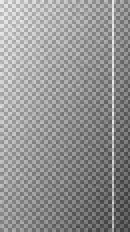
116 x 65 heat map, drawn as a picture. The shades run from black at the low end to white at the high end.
Average level on the scale: 60%. Odd lines: column 57. Ninth with the highest average: top left. Mirror symmetry: none. Ninth with the lowest average: bottom right. Slope: up to the top left.
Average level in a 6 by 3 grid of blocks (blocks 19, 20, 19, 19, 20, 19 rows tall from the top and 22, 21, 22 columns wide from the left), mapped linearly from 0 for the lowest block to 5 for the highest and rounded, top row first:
5 4 3
4 3 2
4 3 2
3 2 1
3 2 1
2 1 0
